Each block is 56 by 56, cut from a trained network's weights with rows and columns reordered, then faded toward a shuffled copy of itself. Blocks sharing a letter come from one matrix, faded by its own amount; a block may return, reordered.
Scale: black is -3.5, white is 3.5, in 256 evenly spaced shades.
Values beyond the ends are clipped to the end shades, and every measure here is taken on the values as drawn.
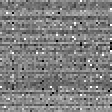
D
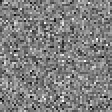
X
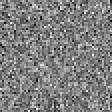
X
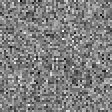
X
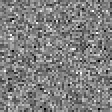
X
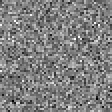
X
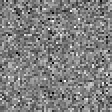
X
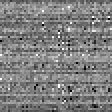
D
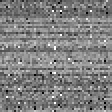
D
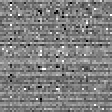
D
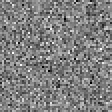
X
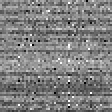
D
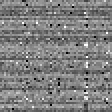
D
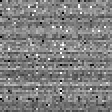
D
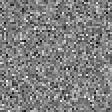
X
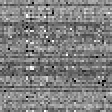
D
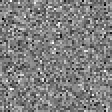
X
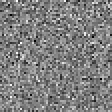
X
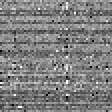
D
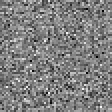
X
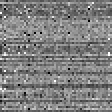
D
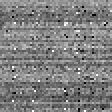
D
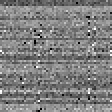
D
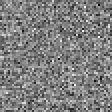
X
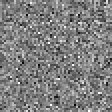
X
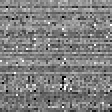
D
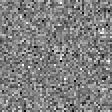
X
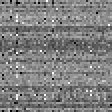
D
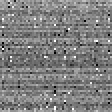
D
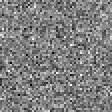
X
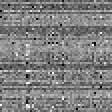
D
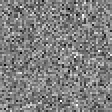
X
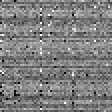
D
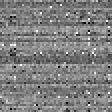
D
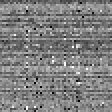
D
